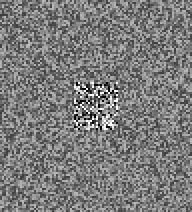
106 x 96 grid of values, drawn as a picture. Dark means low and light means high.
The histogram is bell-shaped. No seam splits the table. An odd patch, rougher than its surroundings, sits in the centre. Values change most from cell to cell in the centre. Overall the values sit about 50% of the way up the scale. No regular stripes run through it. No overall slope runs across the table.
